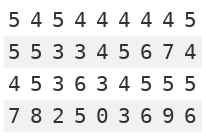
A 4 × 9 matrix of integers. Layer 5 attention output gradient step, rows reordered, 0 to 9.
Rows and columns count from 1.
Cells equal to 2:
1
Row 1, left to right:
5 4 5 4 4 4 4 4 5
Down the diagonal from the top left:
5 5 3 5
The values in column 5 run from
0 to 4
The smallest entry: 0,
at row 4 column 5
